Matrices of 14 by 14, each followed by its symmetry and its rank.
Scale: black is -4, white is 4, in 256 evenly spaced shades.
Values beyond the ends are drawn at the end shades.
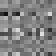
neither, rank two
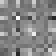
symmetric, rank three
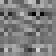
neither, rank two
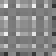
symmetric, rank one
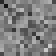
symmetric, full rank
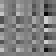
neither, rank one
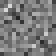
symmetric, full rank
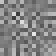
symmetric, rank three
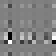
neither, rank one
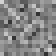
symmetric, full rank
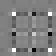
symmetric, rank one
